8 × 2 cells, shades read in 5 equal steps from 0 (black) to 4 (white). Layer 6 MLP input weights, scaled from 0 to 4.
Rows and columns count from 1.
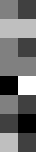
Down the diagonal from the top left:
2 3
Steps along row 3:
down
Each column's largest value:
3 4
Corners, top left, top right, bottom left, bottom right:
2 1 3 1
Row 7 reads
1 0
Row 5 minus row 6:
-2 3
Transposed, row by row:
2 3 2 2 0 2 1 3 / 1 3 1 2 4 1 0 1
